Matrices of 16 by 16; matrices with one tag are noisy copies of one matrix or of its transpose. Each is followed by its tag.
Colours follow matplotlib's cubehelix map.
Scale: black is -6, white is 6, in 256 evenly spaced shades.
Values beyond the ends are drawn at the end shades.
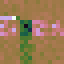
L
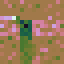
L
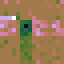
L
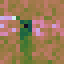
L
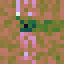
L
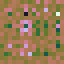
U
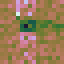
L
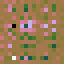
U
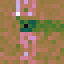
L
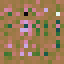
U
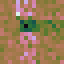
L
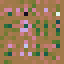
U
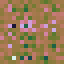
U
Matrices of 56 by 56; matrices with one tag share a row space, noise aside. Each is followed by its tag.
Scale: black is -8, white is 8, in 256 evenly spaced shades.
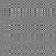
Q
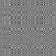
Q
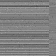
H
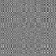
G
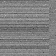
H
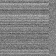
H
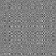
Q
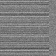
H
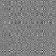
Q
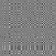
Q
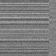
H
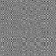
G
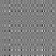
Q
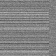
H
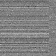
H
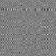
G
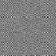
G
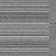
H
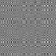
G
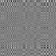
G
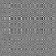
Q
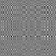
G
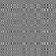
G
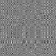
G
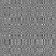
Q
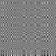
G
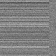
H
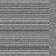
H
